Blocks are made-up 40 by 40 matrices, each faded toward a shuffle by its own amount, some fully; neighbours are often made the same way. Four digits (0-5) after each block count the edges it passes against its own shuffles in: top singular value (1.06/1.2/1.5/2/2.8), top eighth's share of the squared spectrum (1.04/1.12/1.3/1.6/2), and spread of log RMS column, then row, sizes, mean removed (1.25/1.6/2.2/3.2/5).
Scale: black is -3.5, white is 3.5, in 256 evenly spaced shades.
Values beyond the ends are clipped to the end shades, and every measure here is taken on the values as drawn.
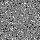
0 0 0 0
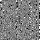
2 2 2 0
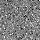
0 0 0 1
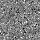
0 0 0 0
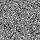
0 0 0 0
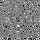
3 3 0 1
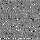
2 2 0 1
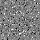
2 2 0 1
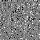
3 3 0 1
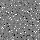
0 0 0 0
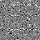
3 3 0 1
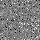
1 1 0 1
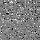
3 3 0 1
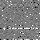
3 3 0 1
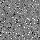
1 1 0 0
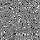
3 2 1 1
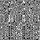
4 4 2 1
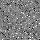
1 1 0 0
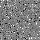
1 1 0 0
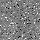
1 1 0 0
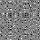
4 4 2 2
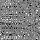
3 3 2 1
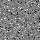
0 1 0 0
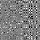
4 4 2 2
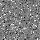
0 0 0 0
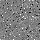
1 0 0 0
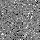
2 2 0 0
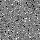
0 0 0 0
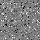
3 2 1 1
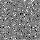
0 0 1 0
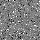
1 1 0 0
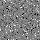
0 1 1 0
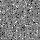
2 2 0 0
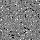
2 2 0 0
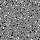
1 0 0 0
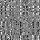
4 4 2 2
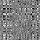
4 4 3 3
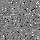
1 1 0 1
